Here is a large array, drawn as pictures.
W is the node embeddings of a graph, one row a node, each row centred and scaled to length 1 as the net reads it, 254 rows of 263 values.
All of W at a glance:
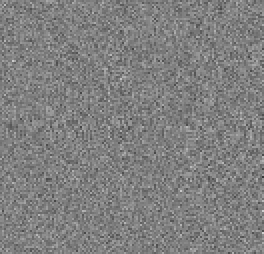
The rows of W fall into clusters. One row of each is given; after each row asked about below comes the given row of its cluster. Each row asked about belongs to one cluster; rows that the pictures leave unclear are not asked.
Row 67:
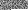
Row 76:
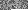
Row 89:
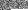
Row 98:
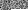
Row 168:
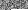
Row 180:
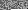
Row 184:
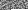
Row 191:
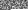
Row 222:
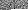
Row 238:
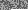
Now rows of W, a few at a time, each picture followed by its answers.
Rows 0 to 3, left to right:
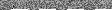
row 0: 222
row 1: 89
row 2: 191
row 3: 222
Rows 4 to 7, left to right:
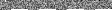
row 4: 184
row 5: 238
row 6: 191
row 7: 67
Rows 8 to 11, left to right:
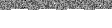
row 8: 89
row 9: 238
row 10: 168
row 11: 238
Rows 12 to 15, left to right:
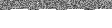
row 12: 191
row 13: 89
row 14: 238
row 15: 222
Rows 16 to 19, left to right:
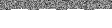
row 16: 180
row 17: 89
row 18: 184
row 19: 76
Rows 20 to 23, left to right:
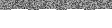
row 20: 67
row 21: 180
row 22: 98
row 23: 184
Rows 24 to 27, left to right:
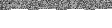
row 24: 76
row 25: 191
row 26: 76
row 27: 89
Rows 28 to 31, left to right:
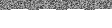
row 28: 180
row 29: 76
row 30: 184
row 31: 98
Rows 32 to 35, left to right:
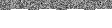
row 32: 98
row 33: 184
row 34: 222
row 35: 184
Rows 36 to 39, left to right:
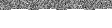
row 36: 238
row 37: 98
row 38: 76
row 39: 89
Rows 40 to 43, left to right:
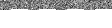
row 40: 238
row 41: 76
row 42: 222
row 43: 184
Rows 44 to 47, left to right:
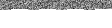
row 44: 184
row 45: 168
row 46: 168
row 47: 89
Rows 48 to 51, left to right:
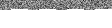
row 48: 89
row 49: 67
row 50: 222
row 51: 191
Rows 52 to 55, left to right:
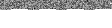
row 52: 168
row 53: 67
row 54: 98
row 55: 238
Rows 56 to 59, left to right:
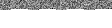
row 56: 98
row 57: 67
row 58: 168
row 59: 67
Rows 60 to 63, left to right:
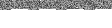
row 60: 89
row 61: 89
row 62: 180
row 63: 238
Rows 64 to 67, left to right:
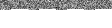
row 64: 238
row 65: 89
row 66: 76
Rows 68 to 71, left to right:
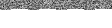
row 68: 168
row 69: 222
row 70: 67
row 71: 76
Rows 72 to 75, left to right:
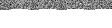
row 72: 222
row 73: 98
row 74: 98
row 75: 67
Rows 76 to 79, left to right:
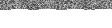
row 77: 222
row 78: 76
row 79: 180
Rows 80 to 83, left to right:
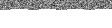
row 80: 191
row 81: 222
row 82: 67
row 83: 168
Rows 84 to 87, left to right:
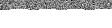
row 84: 76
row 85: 89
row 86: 67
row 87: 98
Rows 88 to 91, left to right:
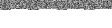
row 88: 98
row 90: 89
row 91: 238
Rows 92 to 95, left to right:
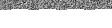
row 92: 184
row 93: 98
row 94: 238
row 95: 184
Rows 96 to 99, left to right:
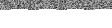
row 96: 238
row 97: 76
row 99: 67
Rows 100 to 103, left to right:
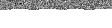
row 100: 184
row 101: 98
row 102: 67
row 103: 191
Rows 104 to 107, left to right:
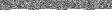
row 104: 238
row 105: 67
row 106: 89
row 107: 98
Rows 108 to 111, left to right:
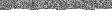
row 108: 222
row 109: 98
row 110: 238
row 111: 89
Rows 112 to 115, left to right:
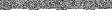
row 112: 222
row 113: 89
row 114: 180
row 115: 89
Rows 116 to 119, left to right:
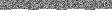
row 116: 67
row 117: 76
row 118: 89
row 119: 89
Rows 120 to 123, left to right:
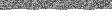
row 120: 67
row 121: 168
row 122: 67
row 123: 168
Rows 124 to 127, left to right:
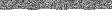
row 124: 67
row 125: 222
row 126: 184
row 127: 184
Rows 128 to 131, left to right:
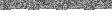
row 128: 98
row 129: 184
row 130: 191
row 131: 191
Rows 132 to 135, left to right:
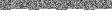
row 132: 98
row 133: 89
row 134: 191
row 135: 89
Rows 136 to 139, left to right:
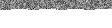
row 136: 98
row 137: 89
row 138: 238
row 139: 191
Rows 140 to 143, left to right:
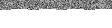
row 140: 180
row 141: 89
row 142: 89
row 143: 76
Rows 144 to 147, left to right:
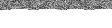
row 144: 191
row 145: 180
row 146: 67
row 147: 180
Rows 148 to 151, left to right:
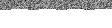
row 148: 191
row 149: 76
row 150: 184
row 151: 98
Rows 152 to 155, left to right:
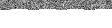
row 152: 222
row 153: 76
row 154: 67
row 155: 76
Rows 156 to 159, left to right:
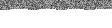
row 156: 191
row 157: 222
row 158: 238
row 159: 191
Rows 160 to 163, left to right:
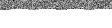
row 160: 222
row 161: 168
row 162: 67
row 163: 168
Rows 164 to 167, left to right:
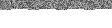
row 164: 89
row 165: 180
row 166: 191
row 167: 238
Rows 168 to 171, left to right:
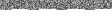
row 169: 89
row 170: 222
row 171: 98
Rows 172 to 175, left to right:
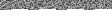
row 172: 184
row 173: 191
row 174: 191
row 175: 76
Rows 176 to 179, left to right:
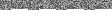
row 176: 89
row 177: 76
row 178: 180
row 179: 180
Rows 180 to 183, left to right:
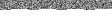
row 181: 168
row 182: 98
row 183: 89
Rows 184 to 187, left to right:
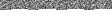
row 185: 180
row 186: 184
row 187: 76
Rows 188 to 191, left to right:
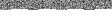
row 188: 168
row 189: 222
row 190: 168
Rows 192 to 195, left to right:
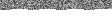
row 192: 222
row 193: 67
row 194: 76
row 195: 191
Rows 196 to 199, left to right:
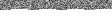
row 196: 191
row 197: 98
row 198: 222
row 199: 67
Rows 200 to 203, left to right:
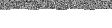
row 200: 168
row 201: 238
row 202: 222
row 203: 180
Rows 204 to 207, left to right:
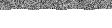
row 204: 238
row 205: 67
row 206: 76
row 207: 222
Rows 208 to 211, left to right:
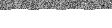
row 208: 76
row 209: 98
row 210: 168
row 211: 238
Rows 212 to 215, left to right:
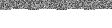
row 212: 168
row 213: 76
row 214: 98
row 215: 67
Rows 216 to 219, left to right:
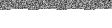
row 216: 89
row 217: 191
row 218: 98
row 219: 191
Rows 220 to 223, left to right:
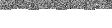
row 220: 67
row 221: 98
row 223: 76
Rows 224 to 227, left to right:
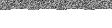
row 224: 191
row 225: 184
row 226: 98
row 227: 180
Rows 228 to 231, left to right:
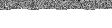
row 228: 180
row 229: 98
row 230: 67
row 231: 89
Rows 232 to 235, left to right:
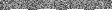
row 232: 76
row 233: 222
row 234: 222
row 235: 191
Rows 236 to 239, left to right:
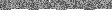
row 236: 98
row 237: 98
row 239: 222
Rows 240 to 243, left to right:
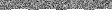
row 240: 67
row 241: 180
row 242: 76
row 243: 168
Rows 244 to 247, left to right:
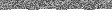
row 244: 67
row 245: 191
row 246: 67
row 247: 222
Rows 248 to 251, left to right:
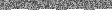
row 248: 168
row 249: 238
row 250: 191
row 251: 89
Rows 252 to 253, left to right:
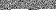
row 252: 180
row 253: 222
